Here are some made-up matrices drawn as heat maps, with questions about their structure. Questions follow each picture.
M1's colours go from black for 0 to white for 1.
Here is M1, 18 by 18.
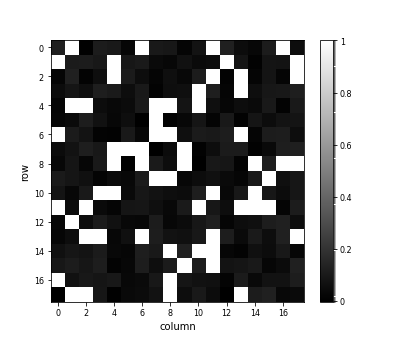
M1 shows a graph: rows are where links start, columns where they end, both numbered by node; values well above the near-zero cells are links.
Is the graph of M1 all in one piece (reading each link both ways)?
yes
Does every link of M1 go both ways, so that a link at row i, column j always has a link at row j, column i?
yes
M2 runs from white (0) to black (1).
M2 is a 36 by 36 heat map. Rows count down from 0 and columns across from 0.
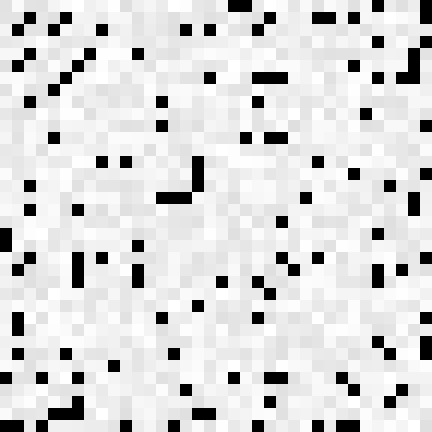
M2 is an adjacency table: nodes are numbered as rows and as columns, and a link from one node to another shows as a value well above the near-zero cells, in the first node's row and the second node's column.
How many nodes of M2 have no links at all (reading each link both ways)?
1
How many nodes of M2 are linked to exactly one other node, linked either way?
7
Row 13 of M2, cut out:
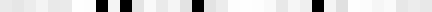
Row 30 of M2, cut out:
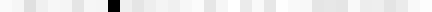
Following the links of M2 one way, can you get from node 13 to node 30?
no
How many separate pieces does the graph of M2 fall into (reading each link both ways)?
3
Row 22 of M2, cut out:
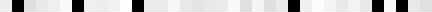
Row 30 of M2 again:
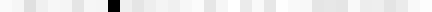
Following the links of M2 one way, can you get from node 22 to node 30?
no
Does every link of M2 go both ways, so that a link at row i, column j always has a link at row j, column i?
yes
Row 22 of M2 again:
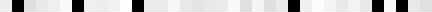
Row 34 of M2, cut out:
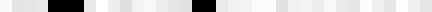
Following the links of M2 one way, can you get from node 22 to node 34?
yes
